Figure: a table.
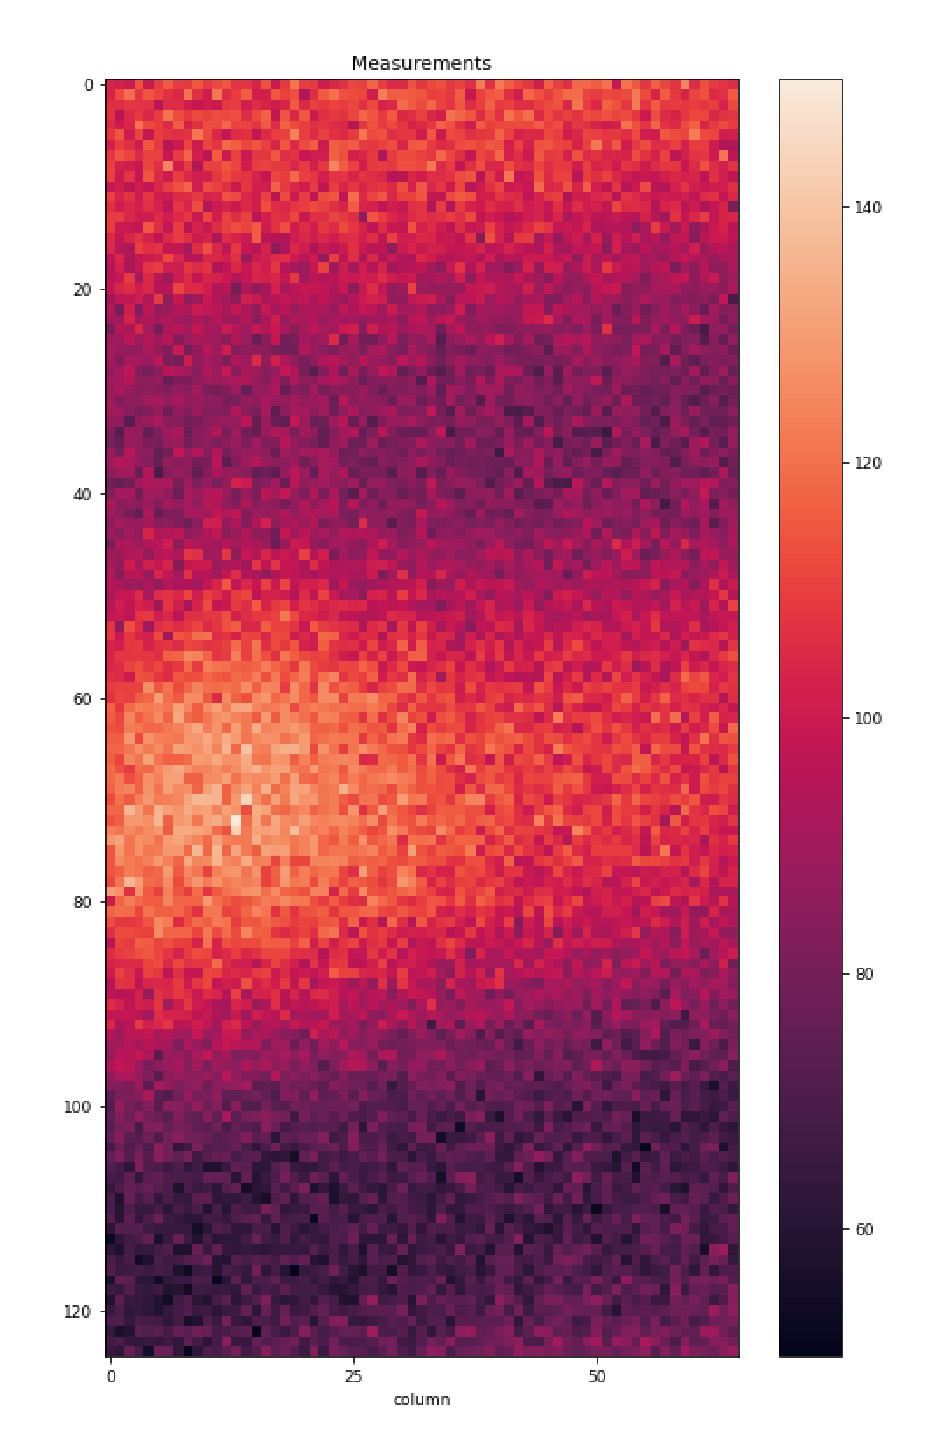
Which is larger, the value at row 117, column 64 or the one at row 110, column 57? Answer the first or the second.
the first
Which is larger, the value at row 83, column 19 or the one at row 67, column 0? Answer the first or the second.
the second
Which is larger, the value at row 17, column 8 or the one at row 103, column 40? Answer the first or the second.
the first
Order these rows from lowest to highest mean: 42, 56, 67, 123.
123, 42, 56, 67
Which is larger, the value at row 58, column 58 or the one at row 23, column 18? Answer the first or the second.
the first
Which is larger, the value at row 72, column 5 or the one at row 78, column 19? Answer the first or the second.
the first
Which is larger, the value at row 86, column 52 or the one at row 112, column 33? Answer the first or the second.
the first
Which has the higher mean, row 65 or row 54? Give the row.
65
